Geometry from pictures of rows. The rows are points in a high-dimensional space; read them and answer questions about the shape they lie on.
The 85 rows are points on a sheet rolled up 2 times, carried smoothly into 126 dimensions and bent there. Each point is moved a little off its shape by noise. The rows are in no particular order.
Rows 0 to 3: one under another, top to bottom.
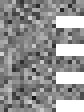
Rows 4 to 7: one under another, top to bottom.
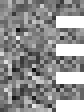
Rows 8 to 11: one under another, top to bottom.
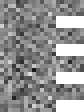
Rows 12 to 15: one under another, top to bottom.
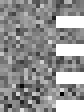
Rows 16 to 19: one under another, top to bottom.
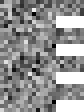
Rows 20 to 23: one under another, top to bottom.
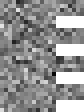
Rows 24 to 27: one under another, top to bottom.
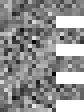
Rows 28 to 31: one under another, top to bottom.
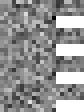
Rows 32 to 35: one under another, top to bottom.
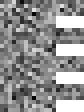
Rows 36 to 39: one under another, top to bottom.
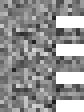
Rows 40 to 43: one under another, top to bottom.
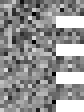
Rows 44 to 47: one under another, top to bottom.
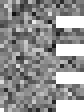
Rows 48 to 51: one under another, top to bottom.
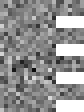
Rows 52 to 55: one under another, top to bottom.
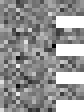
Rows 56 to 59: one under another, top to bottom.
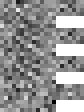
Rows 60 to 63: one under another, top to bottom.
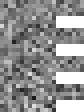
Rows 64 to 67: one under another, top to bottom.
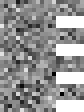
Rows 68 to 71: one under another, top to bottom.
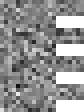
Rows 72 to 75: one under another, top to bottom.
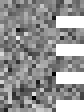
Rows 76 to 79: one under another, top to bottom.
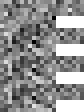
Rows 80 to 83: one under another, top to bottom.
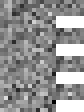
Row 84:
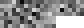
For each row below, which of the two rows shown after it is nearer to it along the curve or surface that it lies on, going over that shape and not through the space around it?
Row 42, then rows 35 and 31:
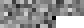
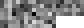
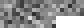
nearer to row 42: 35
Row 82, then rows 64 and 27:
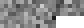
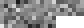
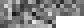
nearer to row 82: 64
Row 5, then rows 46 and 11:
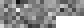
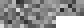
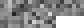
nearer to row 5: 46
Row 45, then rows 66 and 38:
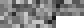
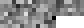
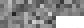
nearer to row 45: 66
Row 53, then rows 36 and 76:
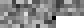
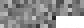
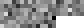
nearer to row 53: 76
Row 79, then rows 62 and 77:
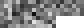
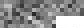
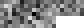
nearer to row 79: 77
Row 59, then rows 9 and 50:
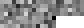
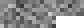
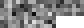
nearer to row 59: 50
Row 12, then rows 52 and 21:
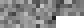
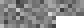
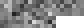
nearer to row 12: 21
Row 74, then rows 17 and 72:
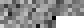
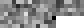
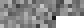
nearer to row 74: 17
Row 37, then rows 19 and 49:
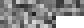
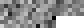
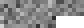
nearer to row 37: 19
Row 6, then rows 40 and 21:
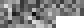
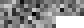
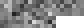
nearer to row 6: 40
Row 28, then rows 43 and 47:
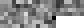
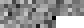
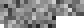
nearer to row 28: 43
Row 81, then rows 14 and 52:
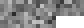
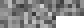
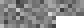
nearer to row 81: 14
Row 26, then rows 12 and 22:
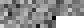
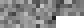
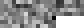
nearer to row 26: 22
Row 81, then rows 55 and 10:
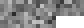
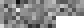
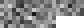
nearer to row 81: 10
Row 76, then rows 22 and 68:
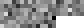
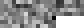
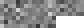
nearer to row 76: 22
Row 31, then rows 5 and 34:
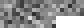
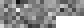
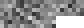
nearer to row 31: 34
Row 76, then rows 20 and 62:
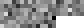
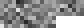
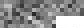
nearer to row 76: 20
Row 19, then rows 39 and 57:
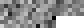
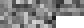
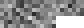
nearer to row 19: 39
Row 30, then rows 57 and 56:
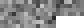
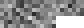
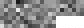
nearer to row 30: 57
